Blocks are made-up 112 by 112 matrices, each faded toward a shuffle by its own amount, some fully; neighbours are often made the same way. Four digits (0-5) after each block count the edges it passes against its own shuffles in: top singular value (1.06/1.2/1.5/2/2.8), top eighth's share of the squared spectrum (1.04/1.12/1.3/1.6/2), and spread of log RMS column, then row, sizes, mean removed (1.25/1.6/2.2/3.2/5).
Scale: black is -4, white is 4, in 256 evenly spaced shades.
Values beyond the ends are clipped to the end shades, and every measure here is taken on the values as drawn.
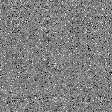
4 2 1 1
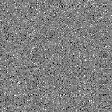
4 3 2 1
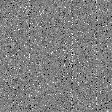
2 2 2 0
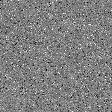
0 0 0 0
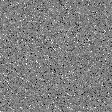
0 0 0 0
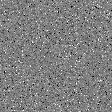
0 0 0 0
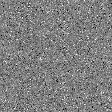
0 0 1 0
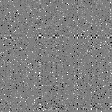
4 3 2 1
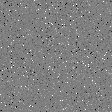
2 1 0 0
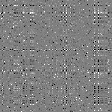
5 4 3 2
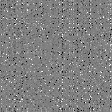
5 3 2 2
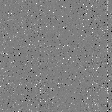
4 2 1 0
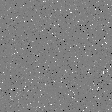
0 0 0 0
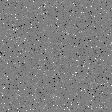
0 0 0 0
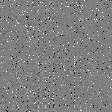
4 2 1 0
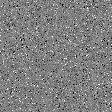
1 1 1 0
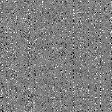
2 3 3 2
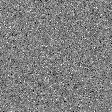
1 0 0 0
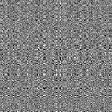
5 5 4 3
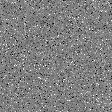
1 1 0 0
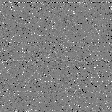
3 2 0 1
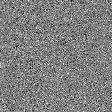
3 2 1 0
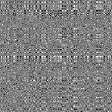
5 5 3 4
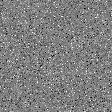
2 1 0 0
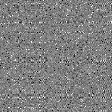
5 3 2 2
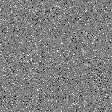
3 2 0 0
